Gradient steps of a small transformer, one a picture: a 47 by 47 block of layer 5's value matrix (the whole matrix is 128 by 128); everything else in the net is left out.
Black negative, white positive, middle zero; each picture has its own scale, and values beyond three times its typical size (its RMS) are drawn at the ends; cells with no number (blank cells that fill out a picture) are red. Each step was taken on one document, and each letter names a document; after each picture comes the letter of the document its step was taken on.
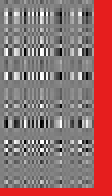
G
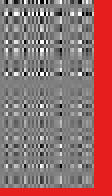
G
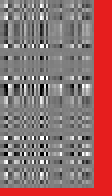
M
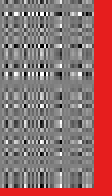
G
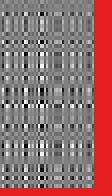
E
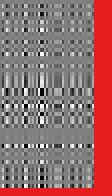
E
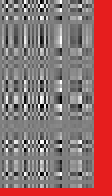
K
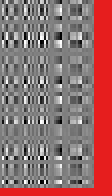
K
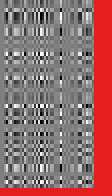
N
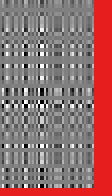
E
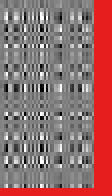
M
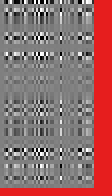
N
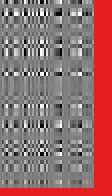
G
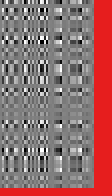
K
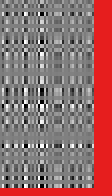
E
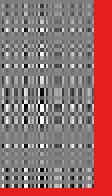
E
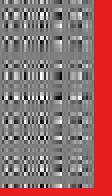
G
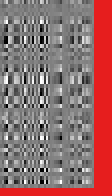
M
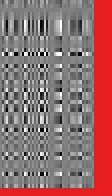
K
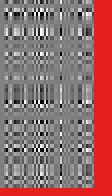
N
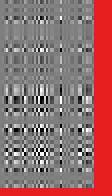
N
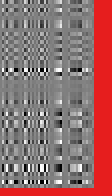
K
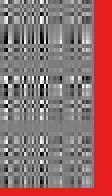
M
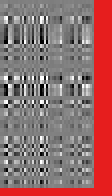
M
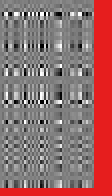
G
